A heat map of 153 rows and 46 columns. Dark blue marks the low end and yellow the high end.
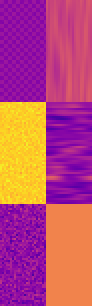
The table splits into 3 rows of 2 panels. Panel 1,1: low, checkered, faint in contrast. Panel 1,2: middling, streaked downward, faint in contrast. Panel 2,1: very high, fine-grained, faint in contrast. Panel 2,2: low, streaked across. Panel 3,1: low, fine-grained. Panel 3,2: high, flat.
